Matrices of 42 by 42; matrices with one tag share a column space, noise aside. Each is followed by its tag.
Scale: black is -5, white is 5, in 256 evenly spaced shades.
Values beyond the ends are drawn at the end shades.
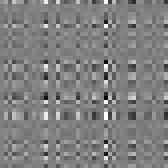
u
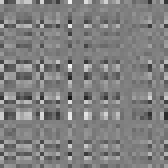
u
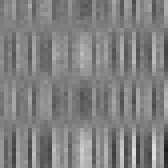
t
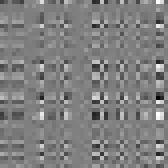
u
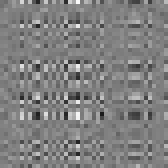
u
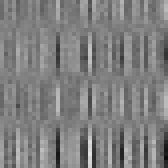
t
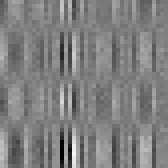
t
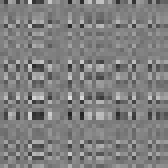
u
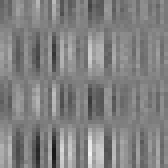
t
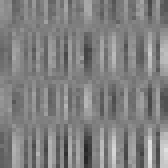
t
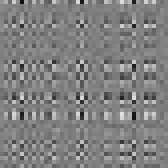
u
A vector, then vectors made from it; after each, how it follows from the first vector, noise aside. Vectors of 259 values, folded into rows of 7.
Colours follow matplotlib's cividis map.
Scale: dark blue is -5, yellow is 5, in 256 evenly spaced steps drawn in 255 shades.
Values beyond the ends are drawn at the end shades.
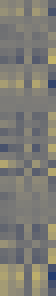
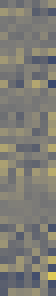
sign-scrambled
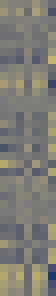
copied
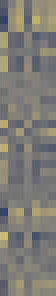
reversed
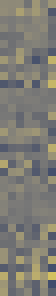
sign-scrambled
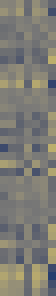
copied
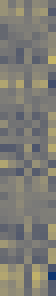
copied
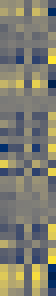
scaled up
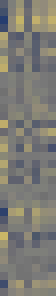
reversed
